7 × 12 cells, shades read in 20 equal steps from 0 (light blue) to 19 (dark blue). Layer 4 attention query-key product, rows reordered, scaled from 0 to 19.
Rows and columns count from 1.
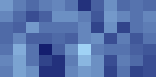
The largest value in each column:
11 12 14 19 17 12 17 15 15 15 15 14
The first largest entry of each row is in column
7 3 8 9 4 5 4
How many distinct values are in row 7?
9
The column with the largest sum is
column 4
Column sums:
63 54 70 94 82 63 51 70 73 72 81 79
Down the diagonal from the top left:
6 11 6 12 12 9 6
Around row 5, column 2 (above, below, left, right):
8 5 10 10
